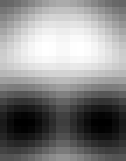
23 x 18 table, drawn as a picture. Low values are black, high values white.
It is mirror symmetric from left to right. The ninth with the highest average is the top middle. The top middle is the smoothest part. No lone cell stands out from its neighbours.
